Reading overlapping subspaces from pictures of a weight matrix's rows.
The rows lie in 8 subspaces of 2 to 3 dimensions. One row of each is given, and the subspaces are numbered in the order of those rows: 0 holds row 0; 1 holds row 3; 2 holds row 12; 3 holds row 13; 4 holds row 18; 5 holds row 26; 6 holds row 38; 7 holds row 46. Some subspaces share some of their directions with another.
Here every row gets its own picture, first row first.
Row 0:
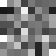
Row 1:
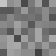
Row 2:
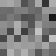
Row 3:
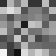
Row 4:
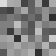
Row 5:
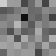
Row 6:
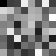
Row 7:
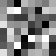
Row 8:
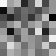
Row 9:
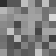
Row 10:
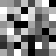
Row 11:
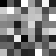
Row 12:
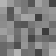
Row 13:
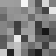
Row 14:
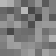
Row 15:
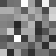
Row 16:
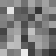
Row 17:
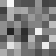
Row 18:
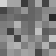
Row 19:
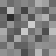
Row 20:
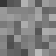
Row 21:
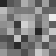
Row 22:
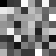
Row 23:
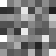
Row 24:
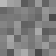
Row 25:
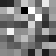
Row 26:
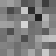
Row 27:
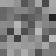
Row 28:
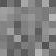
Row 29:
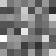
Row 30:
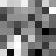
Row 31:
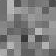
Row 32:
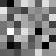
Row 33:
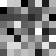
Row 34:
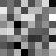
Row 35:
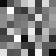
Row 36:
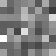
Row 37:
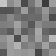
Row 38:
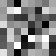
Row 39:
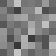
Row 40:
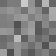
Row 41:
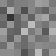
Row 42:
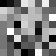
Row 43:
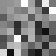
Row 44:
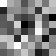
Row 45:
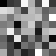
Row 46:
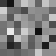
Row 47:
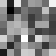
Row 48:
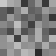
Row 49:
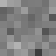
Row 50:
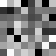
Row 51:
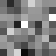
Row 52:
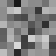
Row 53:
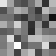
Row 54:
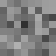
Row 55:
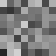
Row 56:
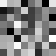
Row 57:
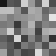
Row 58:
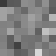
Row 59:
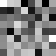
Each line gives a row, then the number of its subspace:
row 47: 7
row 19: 4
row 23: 0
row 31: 7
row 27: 0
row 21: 5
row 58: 3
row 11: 7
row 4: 2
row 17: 7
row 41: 4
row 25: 5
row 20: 2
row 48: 4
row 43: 3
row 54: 5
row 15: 3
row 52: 6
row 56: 2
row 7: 6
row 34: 2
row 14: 5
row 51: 1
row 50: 5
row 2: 0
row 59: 5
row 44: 5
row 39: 6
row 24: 2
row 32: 7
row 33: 4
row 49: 3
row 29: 0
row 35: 2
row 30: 3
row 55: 1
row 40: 3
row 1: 1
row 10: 2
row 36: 0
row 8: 4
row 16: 2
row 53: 6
